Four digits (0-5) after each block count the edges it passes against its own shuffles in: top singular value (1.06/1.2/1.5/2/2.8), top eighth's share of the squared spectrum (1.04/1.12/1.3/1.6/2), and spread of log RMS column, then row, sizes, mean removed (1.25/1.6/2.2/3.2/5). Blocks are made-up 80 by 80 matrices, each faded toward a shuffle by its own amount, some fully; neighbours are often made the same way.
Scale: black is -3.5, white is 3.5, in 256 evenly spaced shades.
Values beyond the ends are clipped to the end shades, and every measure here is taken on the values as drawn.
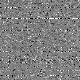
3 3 0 3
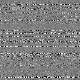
3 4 0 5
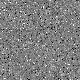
0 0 0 0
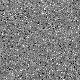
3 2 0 0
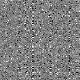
4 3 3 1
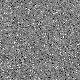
1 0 0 0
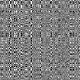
5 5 4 3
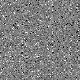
3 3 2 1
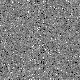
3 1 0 0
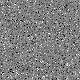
1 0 0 0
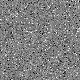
2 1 0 0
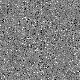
3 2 1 0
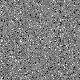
3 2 1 0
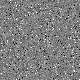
1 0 0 0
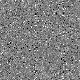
3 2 1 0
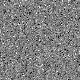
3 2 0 0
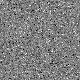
0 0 0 0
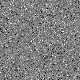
0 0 0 0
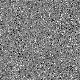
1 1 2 0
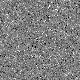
0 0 0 0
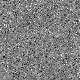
0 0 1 0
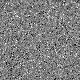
0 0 0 0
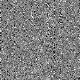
1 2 3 0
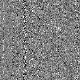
1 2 3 0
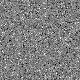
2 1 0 0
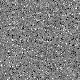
2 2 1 0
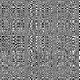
5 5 4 3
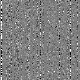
3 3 3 0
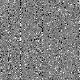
2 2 3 0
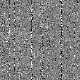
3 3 3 0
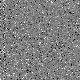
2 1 1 0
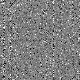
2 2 3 0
